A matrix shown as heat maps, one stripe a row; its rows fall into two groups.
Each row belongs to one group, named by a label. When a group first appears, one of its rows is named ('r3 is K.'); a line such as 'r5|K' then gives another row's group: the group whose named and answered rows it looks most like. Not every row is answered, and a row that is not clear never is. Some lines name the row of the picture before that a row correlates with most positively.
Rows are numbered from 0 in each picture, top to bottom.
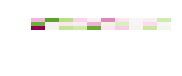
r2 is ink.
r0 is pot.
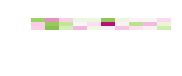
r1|pot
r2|pot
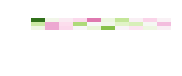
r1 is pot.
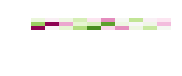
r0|pot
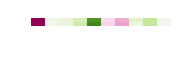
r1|ink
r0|ink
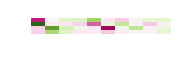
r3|pot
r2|pot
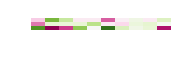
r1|ink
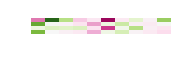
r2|pot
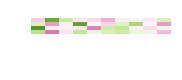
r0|pot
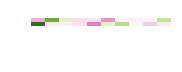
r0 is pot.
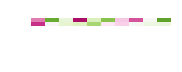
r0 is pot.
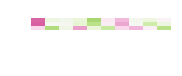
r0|ink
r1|ink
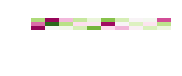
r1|pot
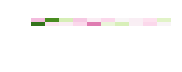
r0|pot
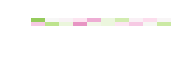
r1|pot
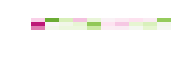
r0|pot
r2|ink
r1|ink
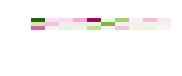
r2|ink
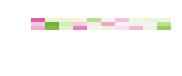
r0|ink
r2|pot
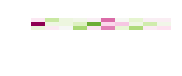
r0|pot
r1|ink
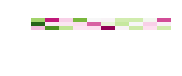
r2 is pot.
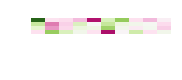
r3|pot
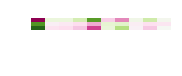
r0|ink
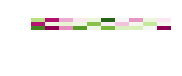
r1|ink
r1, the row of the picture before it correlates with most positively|0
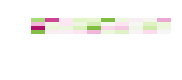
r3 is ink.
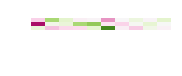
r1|ink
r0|pot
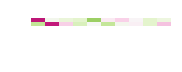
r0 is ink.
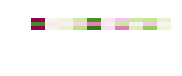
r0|ink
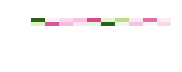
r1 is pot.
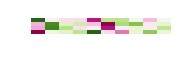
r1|pot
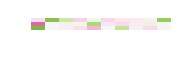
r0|pot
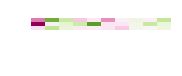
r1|ink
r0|pot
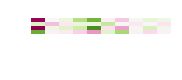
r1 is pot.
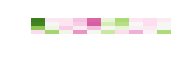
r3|pot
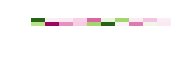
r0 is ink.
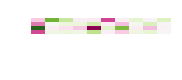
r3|ink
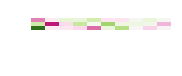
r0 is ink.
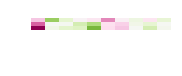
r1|ink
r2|ink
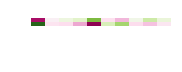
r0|ink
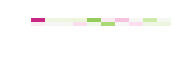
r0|ink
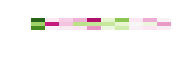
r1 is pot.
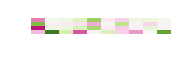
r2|ink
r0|ink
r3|pot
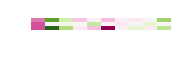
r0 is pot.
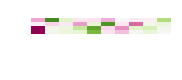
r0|pot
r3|ink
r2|ink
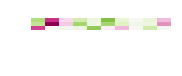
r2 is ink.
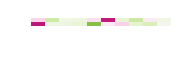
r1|ink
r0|pot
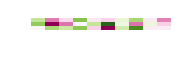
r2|pot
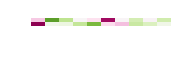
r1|ink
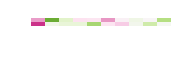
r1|ink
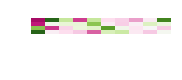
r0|pot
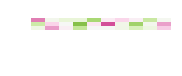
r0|ink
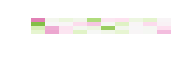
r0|ink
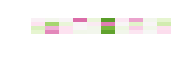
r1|pot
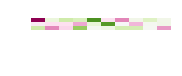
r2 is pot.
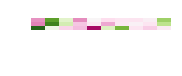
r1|pot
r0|pot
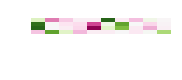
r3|pot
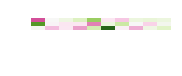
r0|ink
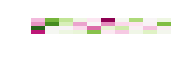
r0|pot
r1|pot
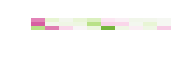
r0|ink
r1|ink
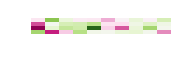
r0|pot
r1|ink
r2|ink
